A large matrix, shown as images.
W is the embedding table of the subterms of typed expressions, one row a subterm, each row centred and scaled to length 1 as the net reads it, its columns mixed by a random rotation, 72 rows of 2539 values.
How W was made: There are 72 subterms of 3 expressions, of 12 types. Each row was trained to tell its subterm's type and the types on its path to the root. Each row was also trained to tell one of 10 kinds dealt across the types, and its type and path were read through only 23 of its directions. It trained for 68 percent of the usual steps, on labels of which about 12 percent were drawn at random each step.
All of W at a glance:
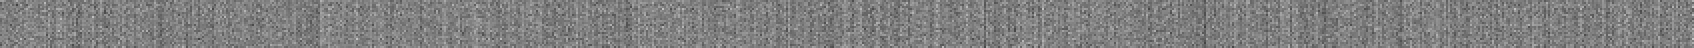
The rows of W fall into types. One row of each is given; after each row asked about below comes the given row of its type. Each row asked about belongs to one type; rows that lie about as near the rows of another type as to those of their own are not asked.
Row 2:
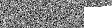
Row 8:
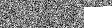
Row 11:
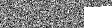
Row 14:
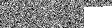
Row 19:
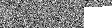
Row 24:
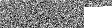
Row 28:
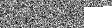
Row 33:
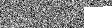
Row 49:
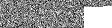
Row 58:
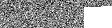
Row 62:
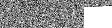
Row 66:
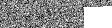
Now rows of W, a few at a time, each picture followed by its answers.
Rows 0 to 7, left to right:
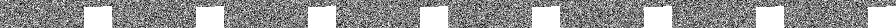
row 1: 33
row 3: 62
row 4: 49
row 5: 2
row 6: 58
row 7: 62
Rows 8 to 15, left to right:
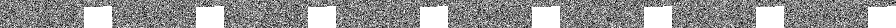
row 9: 33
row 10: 8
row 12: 2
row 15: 2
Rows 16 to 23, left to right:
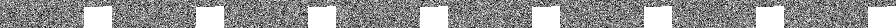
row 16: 8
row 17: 19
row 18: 19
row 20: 58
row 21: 11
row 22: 62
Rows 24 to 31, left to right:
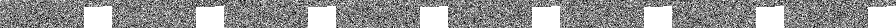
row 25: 49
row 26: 2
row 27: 33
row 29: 49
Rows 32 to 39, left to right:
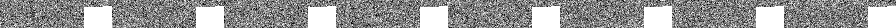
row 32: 33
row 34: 11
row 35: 28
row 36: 28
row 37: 28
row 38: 49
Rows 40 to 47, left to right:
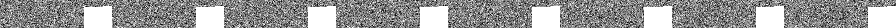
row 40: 19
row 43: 62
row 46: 28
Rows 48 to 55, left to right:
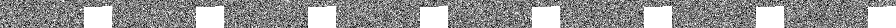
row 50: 24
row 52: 8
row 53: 33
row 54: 11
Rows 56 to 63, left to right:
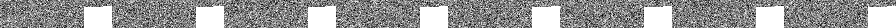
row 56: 58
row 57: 19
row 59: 19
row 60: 24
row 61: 28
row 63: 8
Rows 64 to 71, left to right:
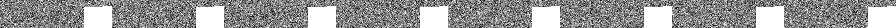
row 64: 33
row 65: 33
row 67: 49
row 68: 58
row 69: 11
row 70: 11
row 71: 28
